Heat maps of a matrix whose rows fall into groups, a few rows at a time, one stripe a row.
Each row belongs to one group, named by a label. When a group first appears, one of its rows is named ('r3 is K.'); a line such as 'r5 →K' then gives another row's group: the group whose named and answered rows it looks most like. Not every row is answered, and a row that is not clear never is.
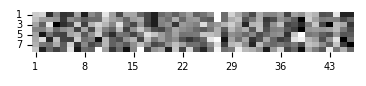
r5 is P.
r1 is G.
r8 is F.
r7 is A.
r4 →A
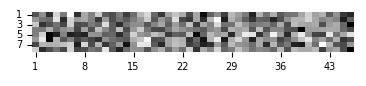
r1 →A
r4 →A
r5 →F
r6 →A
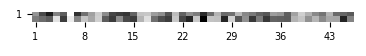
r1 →F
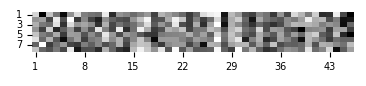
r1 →P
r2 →A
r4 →A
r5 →G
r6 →G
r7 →A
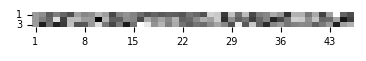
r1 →P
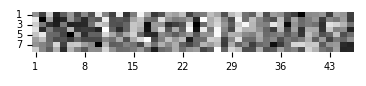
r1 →A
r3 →F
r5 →G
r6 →A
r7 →P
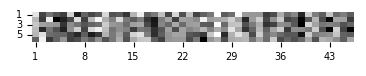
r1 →F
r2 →G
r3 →G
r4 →G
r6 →A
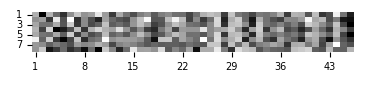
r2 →A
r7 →P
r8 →F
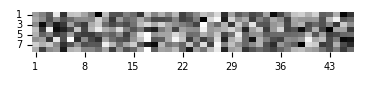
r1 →P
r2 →P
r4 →G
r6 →A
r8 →P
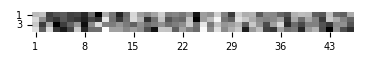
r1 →F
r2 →F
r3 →G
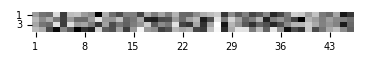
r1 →P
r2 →G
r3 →P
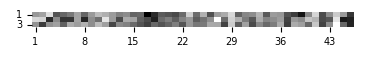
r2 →G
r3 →P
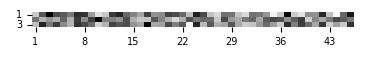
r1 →F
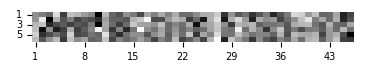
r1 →P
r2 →A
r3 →F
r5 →F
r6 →P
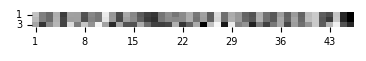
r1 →G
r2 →G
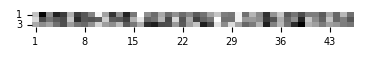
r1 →F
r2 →F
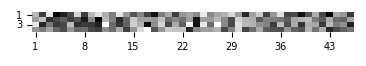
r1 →G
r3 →F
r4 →A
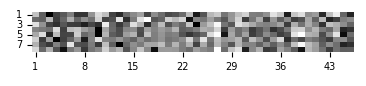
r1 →F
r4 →P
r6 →G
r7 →F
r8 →G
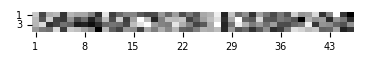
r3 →A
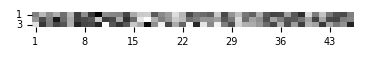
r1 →A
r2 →A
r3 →F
